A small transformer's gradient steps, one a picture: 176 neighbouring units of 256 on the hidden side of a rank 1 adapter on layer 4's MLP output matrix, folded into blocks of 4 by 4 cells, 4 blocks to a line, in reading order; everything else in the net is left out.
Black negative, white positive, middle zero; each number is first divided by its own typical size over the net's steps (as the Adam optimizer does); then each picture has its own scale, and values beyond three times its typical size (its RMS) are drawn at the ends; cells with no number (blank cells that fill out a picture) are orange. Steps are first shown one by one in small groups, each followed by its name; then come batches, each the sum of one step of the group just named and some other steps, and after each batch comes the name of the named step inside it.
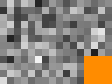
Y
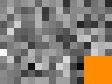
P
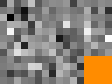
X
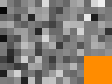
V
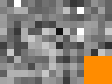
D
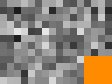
V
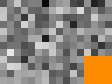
D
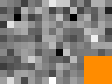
V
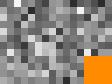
D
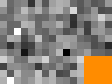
V
